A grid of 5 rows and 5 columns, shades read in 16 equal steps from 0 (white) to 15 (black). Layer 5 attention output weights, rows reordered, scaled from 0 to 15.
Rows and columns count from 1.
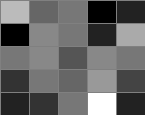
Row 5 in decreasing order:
13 13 12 8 0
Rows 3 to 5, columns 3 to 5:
10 7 8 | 9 6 11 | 8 0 13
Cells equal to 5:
1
